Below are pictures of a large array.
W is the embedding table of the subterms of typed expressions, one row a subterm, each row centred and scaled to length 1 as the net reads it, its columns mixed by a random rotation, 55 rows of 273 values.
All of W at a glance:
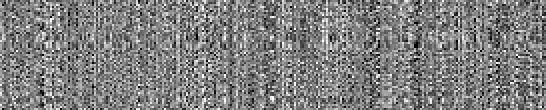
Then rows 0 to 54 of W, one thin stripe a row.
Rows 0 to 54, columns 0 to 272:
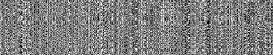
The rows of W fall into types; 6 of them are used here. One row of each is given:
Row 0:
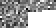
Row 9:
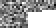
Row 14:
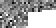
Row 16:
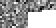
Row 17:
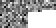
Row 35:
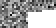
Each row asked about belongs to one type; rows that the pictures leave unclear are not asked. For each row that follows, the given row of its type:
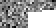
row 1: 0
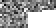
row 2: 9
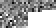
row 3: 14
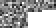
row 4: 9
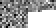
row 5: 17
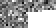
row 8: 35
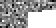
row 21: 16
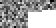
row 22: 17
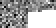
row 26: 17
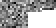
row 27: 0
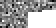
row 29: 16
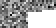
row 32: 35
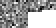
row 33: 16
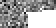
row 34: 9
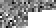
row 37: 14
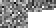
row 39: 35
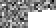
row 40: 17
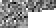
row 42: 14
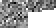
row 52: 14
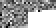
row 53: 17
